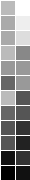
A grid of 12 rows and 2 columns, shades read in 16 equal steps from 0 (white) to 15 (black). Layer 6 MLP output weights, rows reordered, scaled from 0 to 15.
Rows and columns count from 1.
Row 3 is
5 2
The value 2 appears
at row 3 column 2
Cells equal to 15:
1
